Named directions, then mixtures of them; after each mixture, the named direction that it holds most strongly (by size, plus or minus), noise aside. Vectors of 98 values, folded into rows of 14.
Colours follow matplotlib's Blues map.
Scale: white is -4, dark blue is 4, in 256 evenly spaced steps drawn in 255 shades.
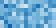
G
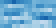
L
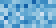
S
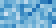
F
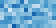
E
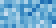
F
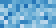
S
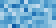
E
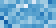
S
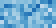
F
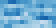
L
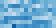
L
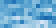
L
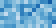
F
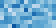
E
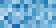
S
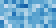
G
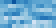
L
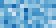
E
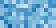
G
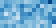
F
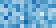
S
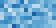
E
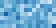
F
